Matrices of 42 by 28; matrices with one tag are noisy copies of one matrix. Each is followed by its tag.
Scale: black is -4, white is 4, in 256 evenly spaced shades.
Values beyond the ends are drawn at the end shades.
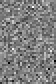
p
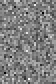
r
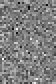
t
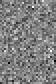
p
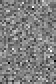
p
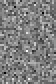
r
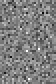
r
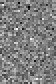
t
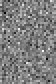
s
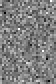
s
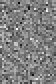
t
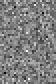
r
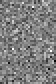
p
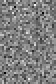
r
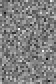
s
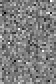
s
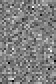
p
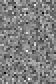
r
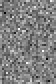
s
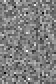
r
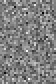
r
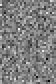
s
